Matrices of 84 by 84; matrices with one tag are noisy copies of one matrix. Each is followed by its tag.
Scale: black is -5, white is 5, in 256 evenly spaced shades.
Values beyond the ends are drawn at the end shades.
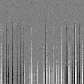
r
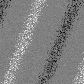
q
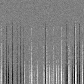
r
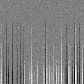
r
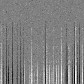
r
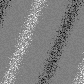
q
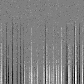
r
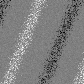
q
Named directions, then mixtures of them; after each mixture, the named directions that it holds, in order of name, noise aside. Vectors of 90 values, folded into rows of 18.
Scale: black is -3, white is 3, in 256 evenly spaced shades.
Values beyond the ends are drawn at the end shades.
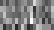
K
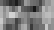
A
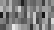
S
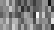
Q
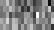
Q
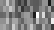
Q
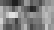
A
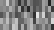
Q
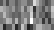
K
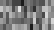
A, S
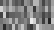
K, S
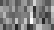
K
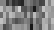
A, S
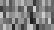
K, S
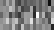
K, Q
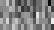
Q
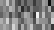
Q
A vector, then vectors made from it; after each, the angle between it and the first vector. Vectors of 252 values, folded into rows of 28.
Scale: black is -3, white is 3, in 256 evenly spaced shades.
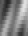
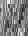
partly opposed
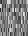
orthogonal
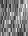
partly aligned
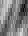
nearly opposite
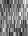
partly aligned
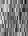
partly opposed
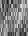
partly aligned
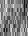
partly opposed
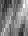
nearly parallel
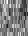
partly opposed
